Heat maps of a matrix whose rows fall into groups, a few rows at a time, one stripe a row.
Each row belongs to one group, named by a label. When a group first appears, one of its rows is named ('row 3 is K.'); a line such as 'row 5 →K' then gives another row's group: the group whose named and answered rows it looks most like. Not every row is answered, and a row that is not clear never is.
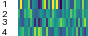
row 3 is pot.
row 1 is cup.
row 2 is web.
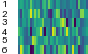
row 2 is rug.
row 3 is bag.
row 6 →bag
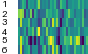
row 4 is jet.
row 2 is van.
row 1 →jet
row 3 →cup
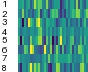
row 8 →rug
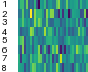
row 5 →van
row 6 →rug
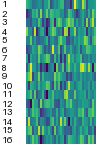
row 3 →pot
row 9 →van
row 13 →web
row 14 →cup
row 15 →van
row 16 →web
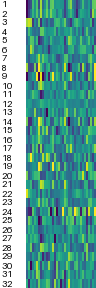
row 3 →van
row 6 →jet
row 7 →rug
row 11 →web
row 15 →rug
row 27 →web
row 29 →pot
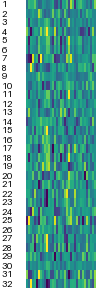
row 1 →bag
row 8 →jet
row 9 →rug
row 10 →pot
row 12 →bag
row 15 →jet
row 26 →van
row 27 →jet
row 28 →jet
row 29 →web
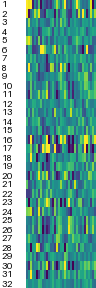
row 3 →cup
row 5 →van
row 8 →cup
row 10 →rug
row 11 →rug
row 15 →pot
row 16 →rug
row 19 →pot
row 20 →rug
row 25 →pot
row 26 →pot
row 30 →rug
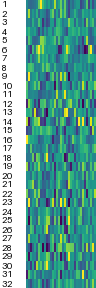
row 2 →cup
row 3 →pot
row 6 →rug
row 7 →rug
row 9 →cup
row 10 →web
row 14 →web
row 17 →rug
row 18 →jet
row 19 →web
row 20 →pot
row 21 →pot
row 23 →cup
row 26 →jet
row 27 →cup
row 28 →pot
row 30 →jet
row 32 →pot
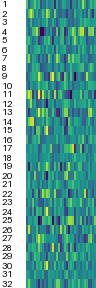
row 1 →web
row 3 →rug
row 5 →bag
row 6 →web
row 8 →web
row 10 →rug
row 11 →van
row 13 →rug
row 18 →bag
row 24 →jet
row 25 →bag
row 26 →cup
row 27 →rug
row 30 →jet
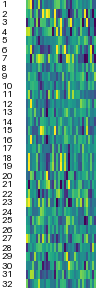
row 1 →van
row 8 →pot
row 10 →web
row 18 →cup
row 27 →van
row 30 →pot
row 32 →web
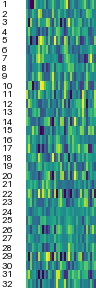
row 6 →rug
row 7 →rug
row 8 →pot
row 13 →web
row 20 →bag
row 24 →pot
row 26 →pot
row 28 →pot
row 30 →rug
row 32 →van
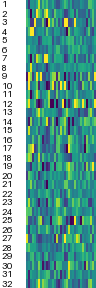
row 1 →rug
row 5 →bag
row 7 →jet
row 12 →bag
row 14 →rug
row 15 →cup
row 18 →van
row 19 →pot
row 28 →bag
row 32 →rug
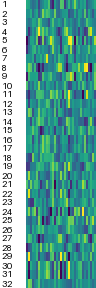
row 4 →rug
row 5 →bag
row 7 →jet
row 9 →bag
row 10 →web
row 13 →van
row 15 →web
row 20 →cup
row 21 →web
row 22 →cup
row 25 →pot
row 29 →cup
